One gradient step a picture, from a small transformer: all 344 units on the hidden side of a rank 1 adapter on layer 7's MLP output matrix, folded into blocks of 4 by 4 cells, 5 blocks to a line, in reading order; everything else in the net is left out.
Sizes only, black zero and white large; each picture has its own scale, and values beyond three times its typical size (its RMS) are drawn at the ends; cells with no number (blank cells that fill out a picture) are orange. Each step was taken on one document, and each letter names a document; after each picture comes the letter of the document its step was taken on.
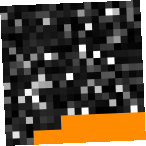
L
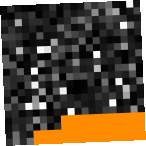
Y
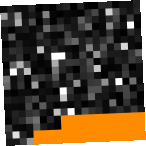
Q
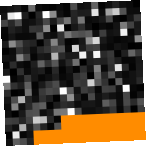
Y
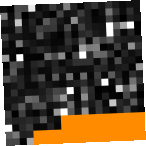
Q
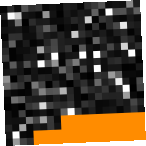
Y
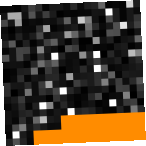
Y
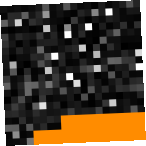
L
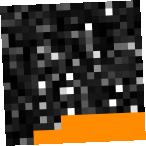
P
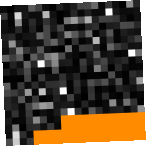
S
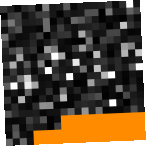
P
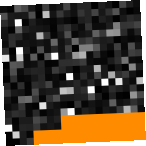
Q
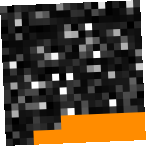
L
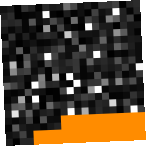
L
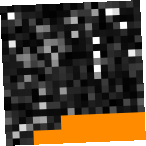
S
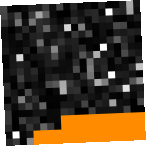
Q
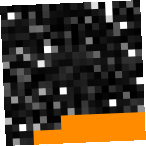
S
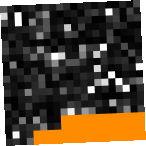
Q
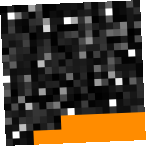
S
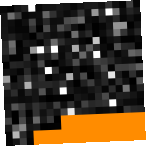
Y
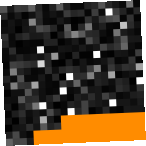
P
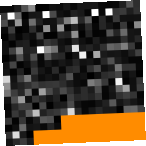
S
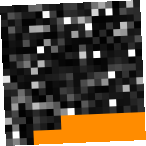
S
